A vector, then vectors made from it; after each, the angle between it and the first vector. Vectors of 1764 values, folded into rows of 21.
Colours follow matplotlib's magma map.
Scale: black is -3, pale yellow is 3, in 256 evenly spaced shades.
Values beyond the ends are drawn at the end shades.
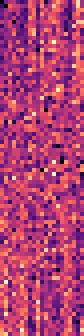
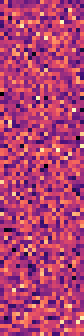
orthogonal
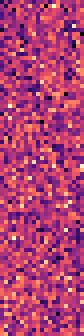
partly aligned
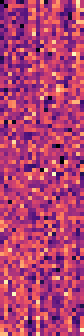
nearly parallel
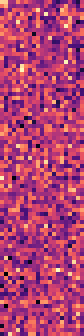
partly opposed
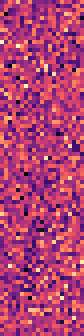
orthogonal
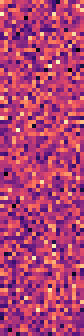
orthogonal
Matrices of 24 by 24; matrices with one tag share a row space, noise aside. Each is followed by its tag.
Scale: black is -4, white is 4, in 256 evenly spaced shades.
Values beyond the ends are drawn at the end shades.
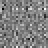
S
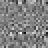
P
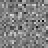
P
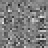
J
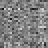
J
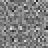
P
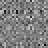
S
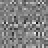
P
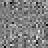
P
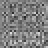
P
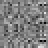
J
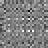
S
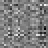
J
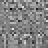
P
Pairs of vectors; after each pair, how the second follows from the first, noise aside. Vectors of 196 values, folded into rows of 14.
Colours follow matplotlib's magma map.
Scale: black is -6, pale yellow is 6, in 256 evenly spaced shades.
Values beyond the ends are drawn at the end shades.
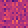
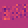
partly zeroed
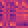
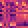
scaled up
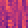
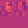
partly zeroed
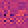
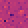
partly zeroed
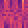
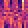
scaled up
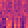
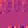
partly zeroed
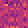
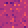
partly zeroed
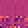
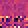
scaled up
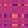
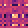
scaled up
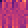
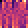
scaled up
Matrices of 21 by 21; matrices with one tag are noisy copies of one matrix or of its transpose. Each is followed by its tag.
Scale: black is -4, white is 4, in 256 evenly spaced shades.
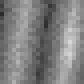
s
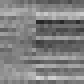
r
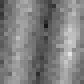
s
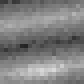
s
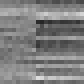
r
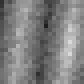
s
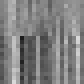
r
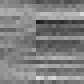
r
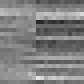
r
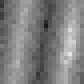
s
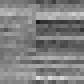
r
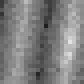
s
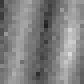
s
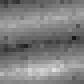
s
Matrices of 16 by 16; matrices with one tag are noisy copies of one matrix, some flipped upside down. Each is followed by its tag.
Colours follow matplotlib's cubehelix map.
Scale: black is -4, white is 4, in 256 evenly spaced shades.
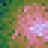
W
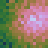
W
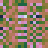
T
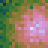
W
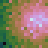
W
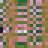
T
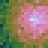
W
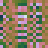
T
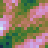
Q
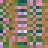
T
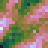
Q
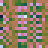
T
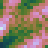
Q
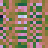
T
